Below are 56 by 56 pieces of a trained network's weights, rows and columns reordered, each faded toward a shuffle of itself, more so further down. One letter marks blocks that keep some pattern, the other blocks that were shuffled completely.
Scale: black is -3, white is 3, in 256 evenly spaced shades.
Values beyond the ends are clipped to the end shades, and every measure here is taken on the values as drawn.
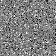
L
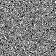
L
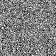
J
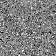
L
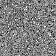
L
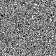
J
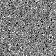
L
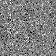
L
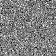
L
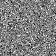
J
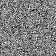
J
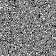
L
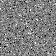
J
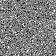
J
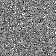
J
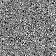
J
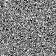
J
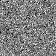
J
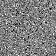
L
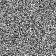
J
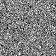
J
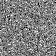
J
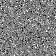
J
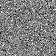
L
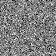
L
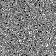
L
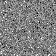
J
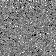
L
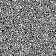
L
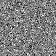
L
